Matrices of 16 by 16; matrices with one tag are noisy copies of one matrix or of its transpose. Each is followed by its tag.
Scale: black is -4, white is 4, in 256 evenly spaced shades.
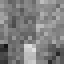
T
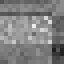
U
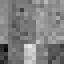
T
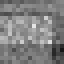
U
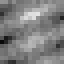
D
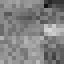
T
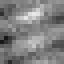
D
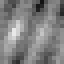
D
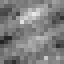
D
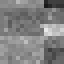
T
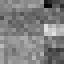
T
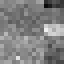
T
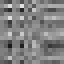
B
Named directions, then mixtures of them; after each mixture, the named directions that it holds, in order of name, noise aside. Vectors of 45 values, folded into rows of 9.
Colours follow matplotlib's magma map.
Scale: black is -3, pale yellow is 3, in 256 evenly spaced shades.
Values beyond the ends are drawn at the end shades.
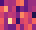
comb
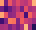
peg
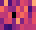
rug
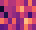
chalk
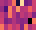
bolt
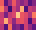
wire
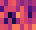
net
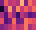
bolt, chalk, wire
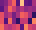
bolt, comb, net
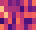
chalk, rug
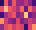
peg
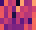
bolt, rug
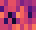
net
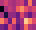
chalk
